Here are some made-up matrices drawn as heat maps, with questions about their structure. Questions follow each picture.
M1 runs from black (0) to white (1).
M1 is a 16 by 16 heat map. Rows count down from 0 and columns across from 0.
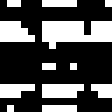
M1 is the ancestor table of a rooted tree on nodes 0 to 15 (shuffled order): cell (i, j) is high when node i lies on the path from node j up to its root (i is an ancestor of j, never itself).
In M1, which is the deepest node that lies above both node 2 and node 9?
0
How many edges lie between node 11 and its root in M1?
4
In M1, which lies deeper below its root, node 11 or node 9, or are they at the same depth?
node 9
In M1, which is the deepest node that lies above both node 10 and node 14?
13
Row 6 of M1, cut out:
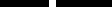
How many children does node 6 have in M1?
1
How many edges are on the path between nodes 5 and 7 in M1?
9
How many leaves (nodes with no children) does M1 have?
7
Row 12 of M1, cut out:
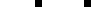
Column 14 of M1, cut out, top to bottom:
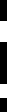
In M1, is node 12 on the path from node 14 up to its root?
yes
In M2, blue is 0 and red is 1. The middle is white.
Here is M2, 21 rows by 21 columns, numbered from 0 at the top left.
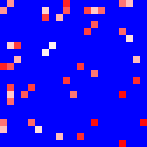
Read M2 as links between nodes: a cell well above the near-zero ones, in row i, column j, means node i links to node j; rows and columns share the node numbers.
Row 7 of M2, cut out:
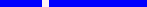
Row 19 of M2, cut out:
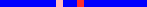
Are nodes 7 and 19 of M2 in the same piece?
yes
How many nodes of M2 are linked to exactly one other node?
6
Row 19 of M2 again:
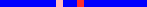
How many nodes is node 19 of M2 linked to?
2
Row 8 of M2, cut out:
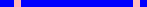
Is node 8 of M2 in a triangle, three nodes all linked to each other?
no
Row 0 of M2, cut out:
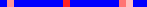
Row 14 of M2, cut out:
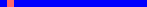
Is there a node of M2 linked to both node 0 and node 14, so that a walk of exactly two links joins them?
yes
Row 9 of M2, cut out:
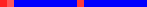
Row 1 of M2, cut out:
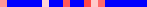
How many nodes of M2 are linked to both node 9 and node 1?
1
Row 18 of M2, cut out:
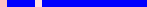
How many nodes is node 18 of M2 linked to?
2
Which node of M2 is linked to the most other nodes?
node 1
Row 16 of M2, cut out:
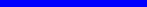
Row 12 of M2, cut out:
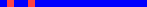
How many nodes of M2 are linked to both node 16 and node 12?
0
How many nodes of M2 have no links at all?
2
